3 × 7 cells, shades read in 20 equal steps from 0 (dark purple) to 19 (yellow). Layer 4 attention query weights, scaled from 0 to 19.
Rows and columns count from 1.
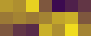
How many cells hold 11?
3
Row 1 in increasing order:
0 2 4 7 12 13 18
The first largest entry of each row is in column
3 6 6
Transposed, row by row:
13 10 7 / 12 11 4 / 18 10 3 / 7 11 15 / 0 14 12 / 2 15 19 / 4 7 11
